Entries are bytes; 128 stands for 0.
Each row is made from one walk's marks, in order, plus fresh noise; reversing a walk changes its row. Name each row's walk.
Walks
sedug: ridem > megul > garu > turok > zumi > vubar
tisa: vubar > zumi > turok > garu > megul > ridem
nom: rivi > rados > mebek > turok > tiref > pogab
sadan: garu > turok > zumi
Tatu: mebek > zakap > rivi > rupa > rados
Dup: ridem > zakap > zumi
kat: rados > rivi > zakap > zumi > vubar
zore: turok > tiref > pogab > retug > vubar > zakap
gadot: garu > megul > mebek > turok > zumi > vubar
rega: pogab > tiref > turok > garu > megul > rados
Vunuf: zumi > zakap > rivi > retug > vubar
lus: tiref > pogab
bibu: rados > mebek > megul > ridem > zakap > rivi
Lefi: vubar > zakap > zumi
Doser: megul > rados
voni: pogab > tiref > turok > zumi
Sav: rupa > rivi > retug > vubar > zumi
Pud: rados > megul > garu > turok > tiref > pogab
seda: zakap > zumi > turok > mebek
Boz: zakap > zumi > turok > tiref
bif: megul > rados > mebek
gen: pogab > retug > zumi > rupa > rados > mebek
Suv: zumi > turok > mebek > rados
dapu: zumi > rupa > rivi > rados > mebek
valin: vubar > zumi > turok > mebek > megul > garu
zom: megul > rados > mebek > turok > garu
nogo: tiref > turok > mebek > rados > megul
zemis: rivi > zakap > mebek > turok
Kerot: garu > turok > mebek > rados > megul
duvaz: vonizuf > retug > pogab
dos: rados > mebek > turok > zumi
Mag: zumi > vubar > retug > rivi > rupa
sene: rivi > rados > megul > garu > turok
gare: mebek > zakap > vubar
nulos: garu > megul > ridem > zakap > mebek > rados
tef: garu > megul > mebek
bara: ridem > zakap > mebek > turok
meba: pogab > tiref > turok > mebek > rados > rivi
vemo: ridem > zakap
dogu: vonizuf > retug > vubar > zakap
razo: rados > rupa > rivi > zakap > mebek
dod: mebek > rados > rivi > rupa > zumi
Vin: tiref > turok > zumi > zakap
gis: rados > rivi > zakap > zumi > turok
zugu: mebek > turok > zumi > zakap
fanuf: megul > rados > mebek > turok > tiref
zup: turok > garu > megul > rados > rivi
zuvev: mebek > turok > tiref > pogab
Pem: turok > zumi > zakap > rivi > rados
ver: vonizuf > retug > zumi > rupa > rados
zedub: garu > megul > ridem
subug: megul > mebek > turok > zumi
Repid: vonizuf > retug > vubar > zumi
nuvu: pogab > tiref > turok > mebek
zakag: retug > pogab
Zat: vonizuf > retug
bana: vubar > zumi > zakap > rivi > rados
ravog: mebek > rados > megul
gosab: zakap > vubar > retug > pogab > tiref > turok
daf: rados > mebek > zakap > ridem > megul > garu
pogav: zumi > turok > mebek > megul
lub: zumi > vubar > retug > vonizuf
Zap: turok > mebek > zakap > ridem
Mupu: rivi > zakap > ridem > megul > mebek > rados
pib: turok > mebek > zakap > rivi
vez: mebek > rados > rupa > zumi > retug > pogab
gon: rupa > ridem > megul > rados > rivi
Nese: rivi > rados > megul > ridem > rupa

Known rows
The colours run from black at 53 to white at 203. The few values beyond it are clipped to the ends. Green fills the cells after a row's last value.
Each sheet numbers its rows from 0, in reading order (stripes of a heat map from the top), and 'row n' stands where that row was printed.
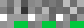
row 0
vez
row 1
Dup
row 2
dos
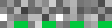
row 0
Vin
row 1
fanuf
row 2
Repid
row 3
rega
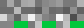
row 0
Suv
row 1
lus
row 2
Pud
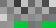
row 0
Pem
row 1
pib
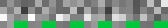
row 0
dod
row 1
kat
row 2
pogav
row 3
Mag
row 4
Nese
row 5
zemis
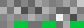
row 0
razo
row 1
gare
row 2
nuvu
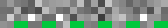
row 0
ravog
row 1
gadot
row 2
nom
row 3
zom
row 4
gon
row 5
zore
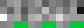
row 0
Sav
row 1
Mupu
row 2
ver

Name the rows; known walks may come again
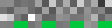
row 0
zedub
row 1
sadan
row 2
pib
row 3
zup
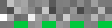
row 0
gadot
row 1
gen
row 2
Doser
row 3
bif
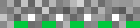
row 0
meba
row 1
seda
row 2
gosab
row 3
kat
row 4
zuvev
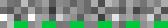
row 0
Pud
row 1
Mag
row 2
vemo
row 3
zom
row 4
duvaz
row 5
nogo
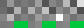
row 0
tef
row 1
razo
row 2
gis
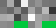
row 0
sene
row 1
dod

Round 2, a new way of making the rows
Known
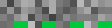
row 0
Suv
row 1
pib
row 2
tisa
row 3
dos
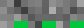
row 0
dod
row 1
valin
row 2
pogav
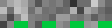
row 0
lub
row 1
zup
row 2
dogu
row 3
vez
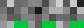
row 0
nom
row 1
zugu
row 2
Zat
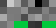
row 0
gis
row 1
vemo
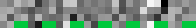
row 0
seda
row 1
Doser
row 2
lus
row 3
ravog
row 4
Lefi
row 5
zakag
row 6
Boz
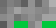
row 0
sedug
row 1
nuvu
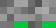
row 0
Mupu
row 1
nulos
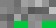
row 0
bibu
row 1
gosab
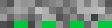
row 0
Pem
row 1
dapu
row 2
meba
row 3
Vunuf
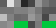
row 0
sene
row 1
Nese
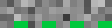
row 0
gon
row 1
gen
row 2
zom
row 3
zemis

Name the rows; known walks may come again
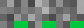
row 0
daf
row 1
kat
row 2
rega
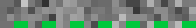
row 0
tisa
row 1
zore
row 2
fanuf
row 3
Kerot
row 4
Repid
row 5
Pud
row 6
zuvev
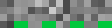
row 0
Pem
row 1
gosab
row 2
Lefi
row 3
Tatu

